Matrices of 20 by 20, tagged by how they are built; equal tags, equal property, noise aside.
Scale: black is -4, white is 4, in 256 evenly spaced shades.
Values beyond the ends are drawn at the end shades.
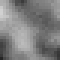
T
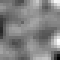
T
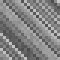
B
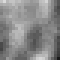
T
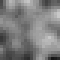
T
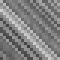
B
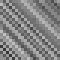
B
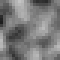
T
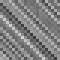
B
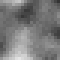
T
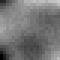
T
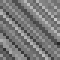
B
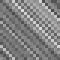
B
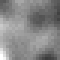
T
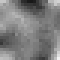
T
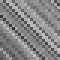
B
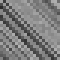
B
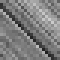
B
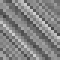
B
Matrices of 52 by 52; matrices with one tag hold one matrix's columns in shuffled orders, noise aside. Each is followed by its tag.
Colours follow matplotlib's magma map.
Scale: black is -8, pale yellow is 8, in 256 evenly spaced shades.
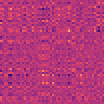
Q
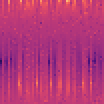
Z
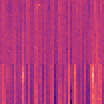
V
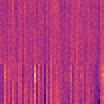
V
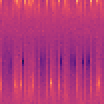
Z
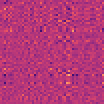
Q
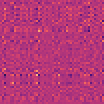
Q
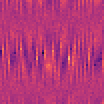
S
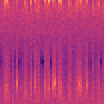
Z
